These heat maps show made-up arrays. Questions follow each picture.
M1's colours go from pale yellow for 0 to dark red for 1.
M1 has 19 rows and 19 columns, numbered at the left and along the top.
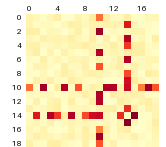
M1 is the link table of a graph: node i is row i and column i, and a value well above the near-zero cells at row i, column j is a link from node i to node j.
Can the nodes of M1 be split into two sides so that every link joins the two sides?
yes
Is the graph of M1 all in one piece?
yes
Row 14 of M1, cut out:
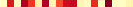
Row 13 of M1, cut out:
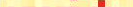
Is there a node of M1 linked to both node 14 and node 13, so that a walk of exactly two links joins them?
no
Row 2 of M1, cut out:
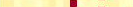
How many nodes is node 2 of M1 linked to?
1
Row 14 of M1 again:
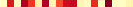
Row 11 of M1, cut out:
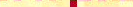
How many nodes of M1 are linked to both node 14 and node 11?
1
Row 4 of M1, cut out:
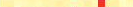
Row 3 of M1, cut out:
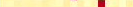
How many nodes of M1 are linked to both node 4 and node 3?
1
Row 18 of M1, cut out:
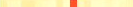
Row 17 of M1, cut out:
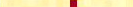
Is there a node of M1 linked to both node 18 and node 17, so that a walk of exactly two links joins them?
yes
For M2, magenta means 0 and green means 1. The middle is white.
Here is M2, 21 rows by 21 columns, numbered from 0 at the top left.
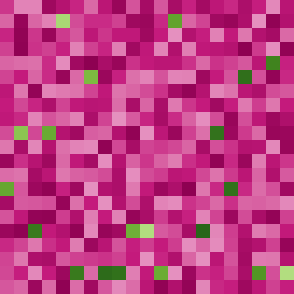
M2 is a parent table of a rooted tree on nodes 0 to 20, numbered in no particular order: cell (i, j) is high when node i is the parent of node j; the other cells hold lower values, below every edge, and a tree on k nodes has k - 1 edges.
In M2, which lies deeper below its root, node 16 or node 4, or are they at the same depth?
node 4
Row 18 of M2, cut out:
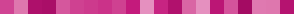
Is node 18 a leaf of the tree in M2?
yes
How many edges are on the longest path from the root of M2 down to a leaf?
7
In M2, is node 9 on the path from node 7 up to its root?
yes
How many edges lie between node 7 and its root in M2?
6
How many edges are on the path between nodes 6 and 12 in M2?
5
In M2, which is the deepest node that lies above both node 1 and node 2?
16
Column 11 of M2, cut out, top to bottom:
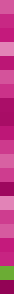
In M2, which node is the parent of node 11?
19
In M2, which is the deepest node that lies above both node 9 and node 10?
16
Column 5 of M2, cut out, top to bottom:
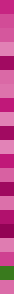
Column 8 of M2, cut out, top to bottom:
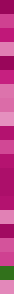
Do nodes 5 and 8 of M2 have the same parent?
yes
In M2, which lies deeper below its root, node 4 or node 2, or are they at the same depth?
node 4
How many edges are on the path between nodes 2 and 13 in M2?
2
